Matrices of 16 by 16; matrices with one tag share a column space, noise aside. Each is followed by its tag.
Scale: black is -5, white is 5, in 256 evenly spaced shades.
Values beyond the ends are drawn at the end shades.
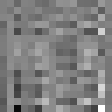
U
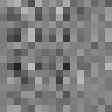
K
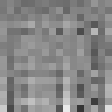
U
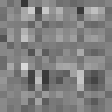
K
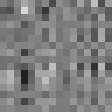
K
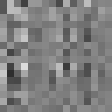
K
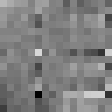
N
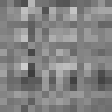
K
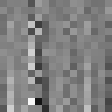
U
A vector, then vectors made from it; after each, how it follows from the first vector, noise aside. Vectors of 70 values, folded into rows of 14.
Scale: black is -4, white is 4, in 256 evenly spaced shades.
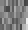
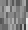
sign-scrambled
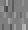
partly zeroed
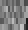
sign-scrambled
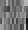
sign-scrambled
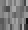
sign-scrambled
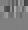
partly zeroed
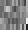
sign-scrambled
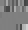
partly zeroed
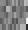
sign-scrambled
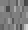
partly zeroed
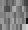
sign-scrambled
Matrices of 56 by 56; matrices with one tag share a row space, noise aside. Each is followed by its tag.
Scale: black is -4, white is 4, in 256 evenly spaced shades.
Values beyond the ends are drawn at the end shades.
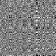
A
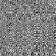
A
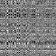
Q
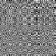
A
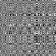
A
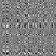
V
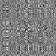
V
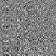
V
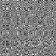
V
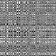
Q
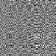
A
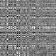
Q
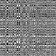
Q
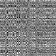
Q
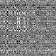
Q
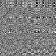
A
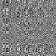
V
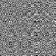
A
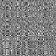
V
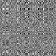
V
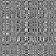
V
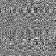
A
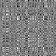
V
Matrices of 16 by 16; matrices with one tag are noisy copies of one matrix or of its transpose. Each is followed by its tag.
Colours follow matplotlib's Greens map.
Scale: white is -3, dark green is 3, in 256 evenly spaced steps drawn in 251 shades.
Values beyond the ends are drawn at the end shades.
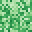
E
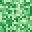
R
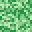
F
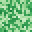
F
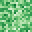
R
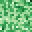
R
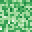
R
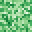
R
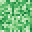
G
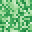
E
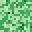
G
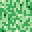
F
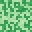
R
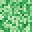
G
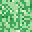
E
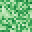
E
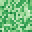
G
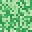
E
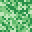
E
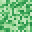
G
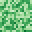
G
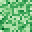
G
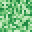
F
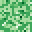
G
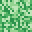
E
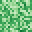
E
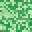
E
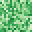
F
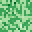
F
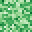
R
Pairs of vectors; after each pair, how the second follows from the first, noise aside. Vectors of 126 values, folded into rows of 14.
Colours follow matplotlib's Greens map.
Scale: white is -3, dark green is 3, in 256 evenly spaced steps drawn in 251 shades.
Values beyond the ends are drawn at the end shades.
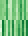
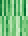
reversed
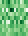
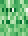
sign-scrambled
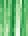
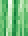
reversed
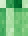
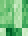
reversed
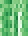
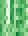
reversed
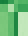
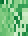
sign-scrambled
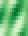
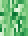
sign-scrambled
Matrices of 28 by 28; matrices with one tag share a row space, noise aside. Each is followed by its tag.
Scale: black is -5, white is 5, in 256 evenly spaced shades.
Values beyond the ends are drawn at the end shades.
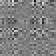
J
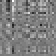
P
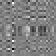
P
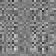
J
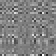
J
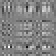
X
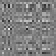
X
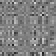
J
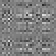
X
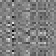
P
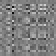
P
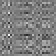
X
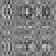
X
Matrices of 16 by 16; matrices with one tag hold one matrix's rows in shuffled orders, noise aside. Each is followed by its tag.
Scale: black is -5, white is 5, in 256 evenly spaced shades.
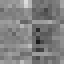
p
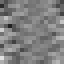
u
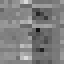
p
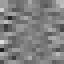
u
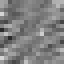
u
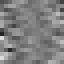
u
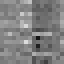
p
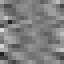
u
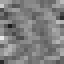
u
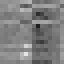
p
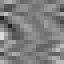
u
